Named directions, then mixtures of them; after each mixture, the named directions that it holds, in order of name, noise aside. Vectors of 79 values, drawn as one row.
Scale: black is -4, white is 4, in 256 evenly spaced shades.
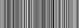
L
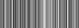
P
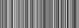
L, P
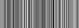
L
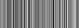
L, P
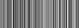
L, P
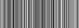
L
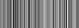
L, P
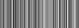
L, P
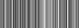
P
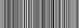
L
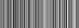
L, P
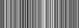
L, P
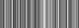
P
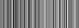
L, P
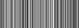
L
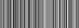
L, P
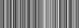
P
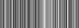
P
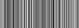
L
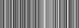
P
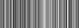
P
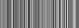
L, P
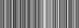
P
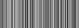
L, P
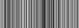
L, P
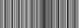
P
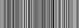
L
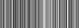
P
